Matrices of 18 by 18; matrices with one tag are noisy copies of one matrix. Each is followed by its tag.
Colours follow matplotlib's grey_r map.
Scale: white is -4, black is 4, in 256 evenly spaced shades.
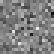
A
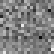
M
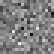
A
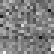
M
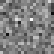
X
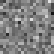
X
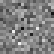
A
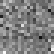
M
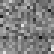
M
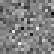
A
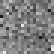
M
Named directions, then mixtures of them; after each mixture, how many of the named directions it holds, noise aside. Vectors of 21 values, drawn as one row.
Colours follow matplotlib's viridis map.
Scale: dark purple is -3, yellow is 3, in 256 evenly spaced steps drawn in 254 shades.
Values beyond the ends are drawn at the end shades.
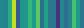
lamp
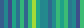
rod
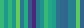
one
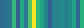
two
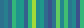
one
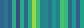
two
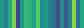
one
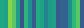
two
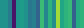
one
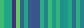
two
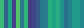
two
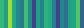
two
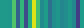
two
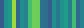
two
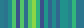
two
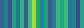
one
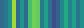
two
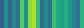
one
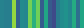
two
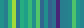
one
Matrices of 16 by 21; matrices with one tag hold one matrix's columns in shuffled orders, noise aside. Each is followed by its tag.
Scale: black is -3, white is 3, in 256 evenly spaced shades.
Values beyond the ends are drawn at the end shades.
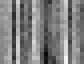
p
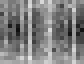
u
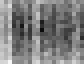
u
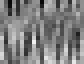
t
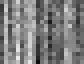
p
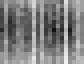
u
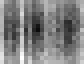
u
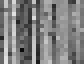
p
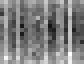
u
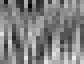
t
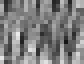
t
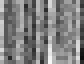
p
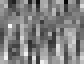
t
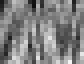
t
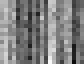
p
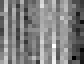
p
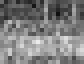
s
